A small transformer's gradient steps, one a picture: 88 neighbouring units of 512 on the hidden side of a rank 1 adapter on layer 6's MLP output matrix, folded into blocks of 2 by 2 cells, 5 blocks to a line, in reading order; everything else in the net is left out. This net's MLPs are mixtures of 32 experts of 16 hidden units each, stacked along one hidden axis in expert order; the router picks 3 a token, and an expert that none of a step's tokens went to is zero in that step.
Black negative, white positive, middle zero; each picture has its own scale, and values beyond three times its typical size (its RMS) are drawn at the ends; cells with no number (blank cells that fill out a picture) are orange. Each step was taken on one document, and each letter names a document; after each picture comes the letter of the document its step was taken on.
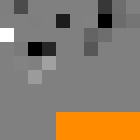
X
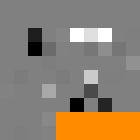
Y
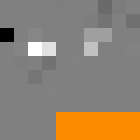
X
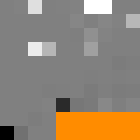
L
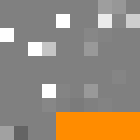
L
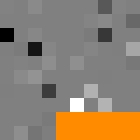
X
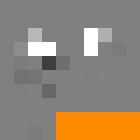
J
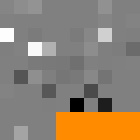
J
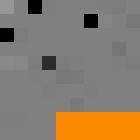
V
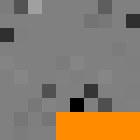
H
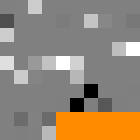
H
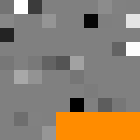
H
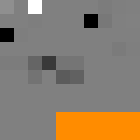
V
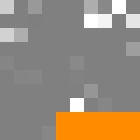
V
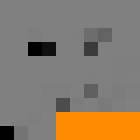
L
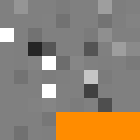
J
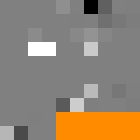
L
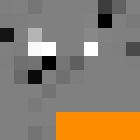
X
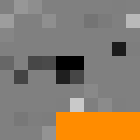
H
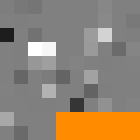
J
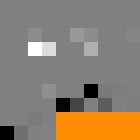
L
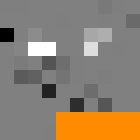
J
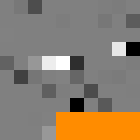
H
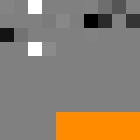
V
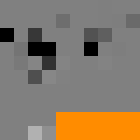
X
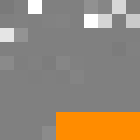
V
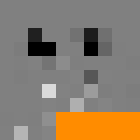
Y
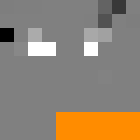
X
